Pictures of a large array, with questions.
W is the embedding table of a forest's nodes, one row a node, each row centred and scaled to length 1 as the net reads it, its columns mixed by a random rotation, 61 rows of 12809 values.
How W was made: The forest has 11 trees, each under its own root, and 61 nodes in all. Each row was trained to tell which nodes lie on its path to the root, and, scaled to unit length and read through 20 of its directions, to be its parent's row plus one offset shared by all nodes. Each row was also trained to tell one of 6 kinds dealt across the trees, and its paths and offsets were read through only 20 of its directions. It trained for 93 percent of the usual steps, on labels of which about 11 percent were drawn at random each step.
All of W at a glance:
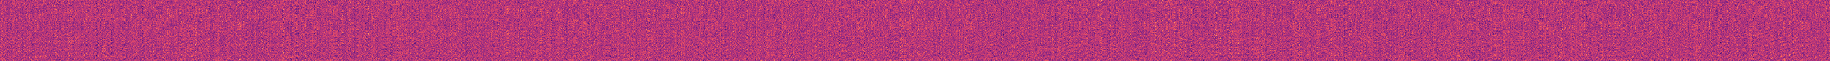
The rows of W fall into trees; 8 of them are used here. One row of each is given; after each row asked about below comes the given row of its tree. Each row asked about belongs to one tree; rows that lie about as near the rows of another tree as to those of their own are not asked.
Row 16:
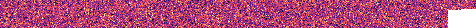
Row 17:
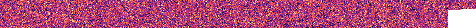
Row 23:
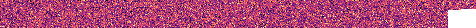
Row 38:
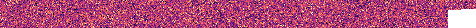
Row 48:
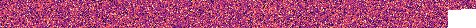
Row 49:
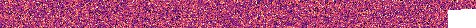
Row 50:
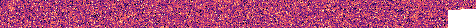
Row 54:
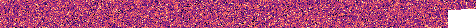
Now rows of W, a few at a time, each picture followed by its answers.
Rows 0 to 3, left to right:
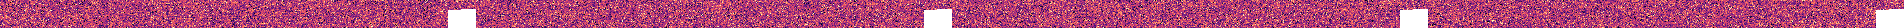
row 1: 23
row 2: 54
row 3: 23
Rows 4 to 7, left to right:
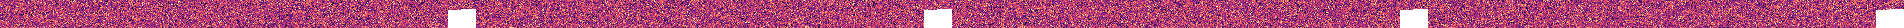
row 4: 17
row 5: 16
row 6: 50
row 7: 23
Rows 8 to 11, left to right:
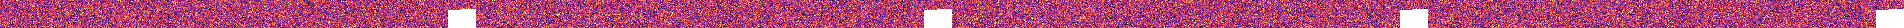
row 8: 50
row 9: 38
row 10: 49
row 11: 38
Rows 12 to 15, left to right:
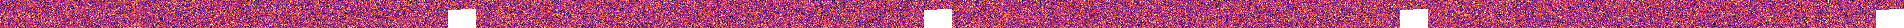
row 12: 48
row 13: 38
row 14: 17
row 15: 17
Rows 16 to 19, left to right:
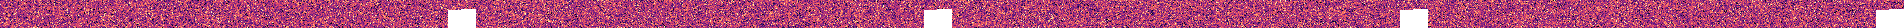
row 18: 38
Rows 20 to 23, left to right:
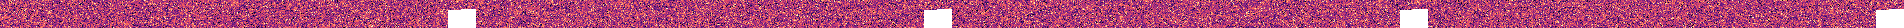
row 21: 54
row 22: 23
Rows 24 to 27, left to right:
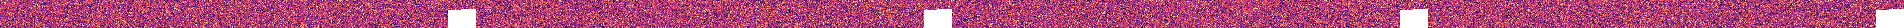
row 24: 54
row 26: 23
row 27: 48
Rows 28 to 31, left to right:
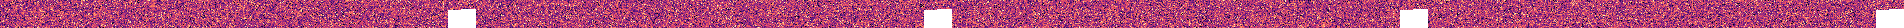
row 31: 38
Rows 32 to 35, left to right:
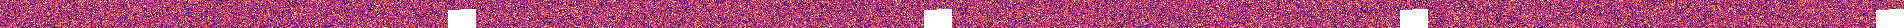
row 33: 50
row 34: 49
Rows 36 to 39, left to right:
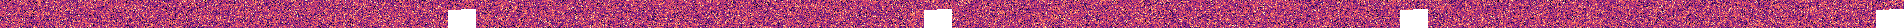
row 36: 16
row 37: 49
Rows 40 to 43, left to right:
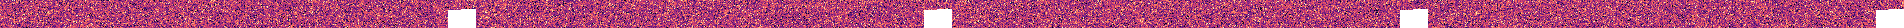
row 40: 38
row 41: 48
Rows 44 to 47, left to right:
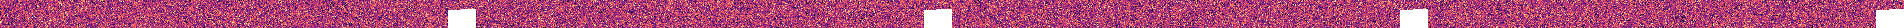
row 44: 23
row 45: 23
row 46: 54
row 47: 38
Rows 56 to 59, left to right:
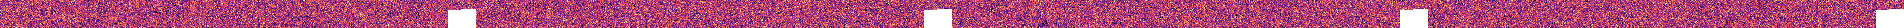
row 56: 17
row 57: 38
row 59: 23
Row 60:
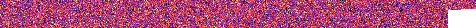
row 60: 50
